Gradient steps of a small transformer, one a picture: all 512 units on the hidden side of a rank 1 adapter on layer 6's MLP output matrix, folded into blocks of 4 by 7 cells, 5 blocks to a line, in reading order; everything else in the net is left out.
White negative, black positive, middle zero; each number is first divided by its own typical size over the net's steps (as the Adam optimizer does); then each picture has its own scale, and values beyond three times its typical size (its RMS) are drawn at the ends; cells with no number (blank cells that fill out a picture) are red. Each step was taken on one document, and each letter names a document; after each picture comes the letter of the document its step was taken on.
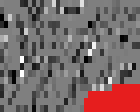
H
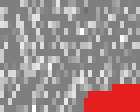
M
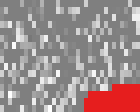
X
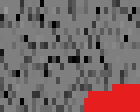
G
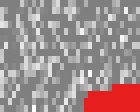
M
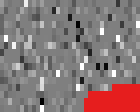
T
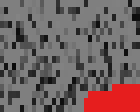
X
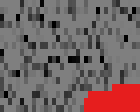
G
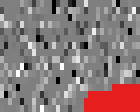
M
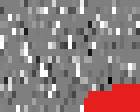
H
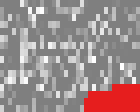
H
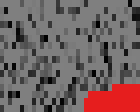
X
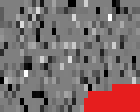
M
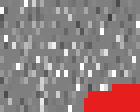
T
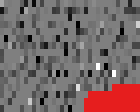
T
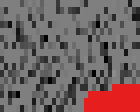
X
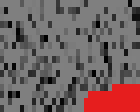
X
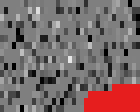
X
